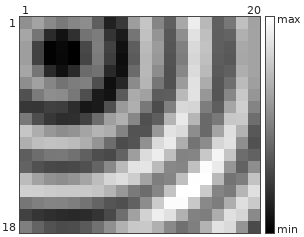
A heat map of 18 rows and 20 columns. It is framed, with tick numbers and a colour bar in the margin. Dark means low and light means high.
Ninth with the highest average: bottom right. Mirror symmetry: none. Rings: centred on the top left. Odd rows or columns: none.
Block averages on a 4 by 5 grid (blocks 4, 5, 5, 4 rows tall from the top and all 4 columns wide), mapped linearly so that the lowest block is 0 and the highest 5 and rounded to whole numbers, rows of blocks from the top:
1 0 2 4 3 | 1 0 2 4 3 | 3 3 4 5 4 | 2 2 4 5 5
